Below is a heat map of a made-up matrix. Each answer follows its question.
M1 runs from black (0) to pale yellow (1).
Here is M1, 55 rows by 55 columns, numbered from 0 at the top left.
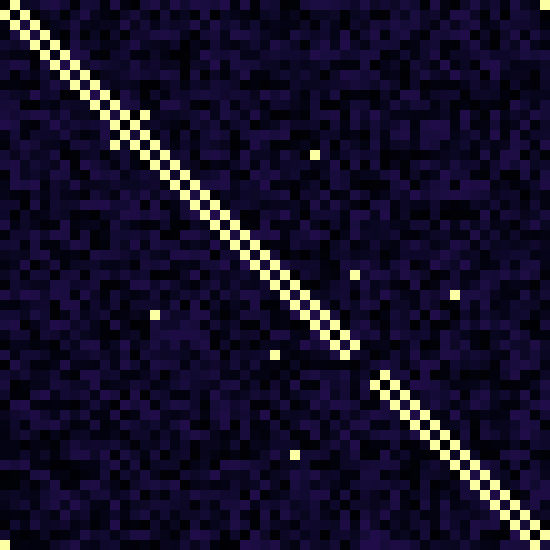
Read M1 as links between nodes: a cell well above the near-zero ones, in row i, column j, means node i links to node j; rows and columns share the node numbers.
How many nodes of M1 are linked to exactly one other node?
1
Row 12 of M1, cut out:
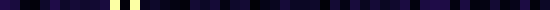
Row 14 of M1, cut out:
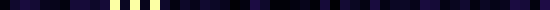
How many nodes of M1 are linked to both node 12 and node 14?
2
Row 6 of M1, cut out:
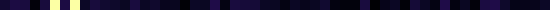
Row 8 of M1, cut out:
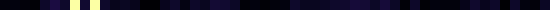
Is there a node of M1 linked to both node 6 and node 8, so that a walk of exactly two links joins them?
yes
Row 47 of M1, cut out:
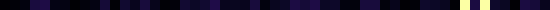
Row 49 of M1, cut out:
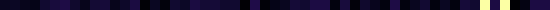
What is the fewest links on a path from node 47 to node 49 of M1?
2
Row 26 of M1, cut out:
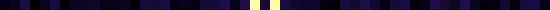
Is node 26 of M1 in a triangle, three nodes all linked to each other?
no
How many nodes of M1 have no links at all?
1
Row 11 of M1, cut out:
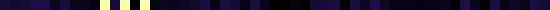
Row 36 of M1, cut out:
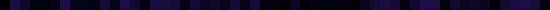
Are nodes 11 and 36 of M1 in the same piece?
no
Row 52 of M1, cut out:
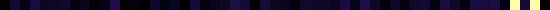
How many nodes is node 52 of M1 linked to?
2
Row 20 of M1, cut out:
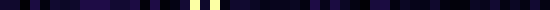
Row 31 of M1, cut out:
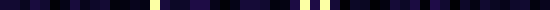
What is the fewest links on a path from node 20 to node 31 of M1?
6
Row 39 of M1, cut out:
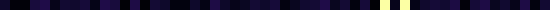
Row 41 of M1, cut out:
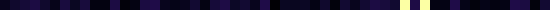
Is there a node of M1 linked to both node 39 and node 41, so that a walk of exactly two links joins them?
yes
